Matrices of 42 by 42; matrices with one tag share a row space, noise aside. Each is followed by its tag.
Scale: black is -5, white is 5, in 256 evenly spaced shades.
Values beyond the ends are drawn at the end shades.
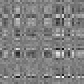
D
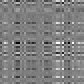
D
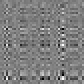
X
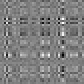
X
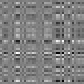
D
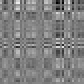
D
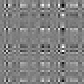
X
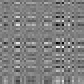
D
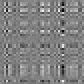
X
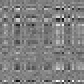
D
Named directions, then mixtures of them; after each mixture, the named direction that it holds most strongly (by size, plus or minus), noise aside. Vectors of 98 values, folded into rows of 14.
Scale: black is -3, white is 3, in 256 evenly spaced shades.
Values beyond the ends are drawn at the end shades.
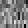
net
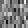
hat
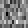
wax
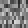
wax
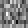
wax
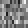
wax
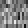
net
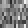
net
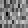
wax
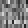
net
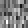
hat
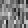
hat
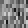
hat
